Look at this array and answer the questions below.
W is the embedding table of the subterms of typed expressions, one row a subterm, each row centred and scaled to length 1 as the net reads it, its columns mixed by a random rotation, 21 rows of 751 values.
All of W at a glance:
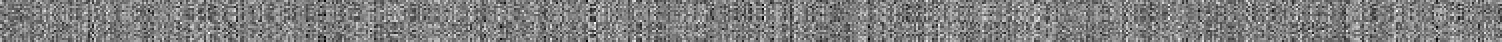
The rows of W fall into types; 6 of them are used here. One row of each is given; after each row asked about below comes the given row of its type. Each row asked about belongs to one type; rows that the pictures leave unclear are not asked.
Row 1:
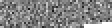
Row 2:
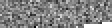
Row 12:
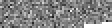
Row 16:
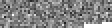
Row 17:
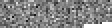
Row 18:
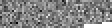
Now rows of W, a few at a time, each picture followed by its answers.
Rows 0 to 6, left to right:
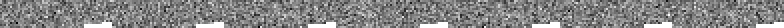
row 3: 17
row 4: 2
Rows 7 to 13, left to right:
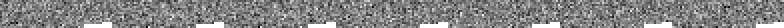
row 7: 18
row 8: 2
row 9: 2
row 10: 17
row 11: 16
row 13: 1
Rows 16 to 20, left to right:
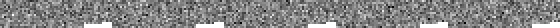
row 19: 1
